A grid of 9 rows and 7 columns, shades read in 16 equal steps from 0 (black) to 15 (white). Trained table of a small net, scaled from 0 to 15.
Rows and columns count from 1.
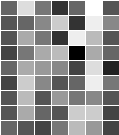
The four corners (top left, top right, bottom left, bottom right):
6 5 6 4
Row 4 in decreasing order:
11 10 10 7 6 4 0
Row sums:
55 56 55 48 52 56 50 54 46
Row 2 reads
5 6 8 12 3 14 8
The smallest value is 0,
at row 4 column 5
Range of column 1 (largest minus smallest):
2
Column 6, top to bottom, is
15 14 11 10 13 14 8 12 9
